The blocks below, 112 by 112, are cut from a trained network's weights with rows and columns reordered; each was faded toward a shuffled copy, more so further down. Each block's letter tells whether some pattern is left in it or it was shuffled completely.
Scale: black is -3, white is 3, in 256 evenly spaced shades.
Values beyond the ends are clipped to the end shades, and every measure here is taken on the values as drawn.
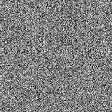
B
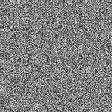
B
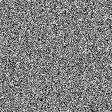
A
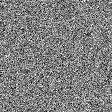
A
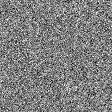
A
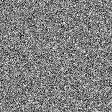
A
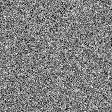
A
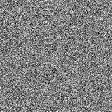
B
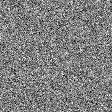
A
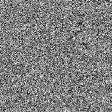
B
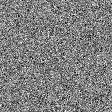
A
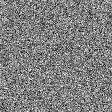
A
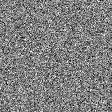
A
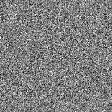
B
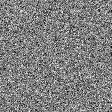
A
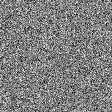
A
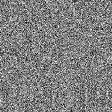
B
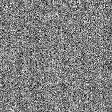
B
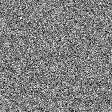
A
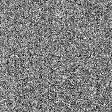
B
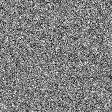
A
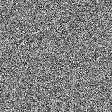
B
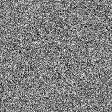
B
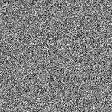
B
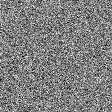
A
